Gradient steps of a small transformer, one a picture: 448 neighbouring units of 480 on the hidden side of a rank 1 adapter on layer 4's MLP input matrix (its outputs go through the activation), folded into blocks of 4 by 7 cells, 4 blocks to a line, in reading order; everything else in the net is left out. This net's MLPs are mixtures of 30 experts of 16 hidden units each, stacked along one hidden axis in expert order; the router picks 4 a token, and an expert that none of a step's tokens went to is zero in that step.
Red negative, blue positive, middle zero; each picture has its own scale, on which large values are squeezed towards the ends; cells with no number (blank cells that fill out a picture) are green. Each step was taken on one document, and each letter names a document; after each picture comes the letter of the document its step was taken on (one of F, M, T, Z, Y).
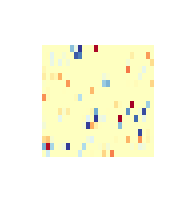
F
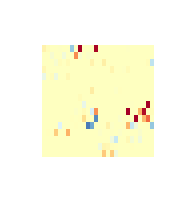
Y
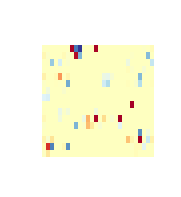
F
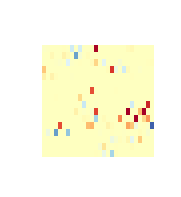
Y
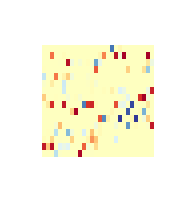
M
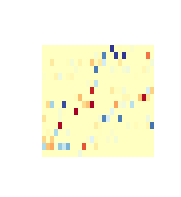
M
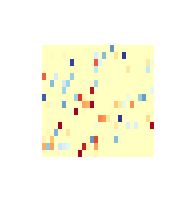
M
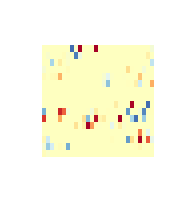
F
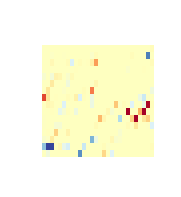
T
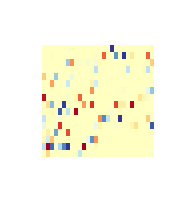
M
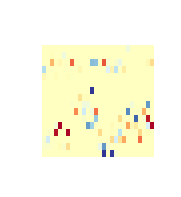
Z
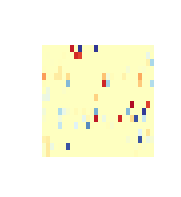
F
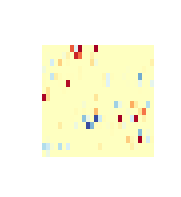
F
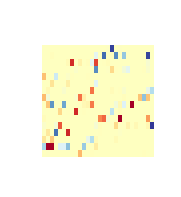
M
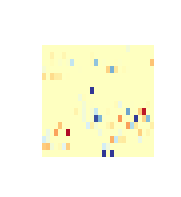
Z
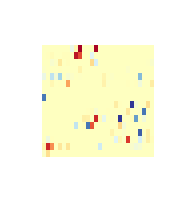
F
